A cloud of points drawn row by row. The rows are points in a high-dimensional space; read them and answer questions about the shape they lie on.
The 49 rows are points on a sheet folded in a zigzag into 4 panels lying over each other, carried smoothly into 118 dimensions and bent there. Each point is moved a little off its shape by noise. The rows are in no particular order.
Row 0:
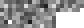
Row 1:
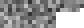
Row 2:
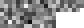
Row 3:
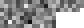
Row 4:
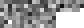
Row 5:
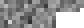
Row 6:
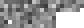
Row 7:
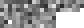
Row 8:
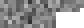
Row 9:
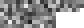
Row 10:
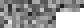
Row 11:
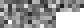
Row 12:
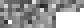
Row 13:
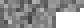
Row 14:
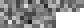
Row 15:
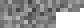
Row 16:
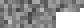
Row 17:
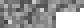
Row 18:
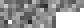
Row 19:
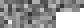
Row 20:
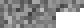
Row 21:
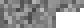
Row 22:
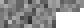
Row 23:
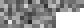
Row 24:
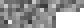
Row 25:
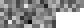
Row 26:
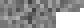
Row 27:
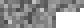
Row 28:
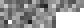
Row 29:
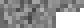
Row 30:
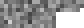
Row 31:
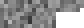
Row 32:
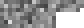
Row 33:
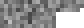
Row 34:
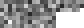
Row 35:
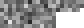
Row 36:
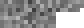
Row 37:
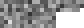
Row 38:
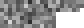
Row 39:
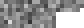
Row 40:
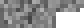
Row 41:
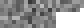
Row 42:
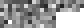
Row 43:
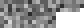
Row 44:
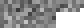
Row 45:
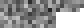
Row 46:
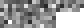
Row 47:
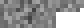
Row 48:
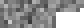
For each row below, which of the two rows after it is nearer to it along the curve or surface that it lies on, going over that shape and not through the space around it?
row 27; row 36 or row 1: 36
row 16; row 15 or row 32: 15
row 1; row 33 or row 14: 14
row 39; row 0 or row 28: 0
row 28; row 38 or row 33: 33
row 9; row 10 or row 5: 10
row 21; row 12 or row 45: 12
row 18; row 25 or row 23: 25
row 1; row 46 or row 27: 46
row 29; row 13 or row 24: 13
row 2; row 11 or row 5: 11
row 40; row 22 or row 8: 22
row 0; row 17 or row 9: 17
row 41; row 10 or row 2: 2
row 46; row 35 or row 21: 35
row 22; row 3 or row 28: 28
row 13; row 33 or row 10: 33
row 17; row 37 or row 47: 47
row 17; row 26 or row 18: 18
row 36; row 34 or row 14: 14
